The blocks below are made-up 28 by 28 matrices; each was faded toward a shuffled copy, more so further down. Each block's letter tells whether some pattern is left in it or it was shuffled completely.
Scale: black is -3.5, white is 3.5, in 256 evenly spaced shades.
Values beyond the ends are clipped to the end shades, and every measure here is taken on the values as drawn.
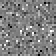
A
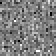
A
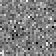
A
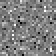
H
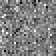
H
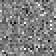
A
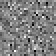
H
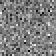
A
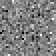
H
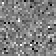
H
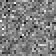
A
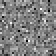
A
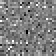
H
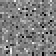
A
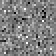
A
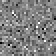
A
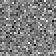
A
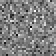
A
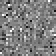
H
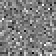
H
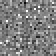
A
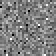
A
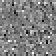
H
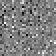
H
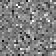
A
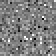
H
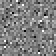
A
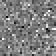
A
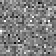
A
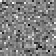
H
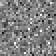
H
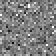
A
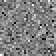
A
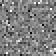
A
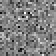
H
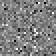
H
